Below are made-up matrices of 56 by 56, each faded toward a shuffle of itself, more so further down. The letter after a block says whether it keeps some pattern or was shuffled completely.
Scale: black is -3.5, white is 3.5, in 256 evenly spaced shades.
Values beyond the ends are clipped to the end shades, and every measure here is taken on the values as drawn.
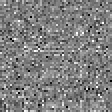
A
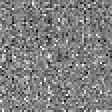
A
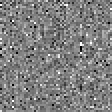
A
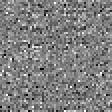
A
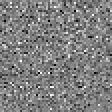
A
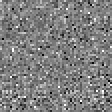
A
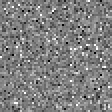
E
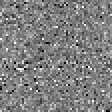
A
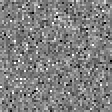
E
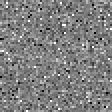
E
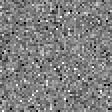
E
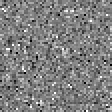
E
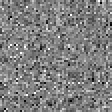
A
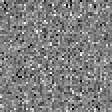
A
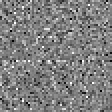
A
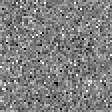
E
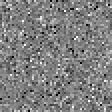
E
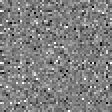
A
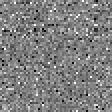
A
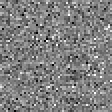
A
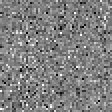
A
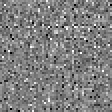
A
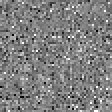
A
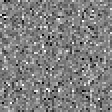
A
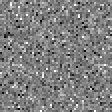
E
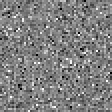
E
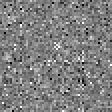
A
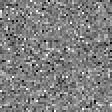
E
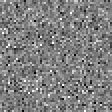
A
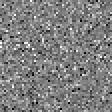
E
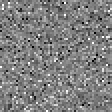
E
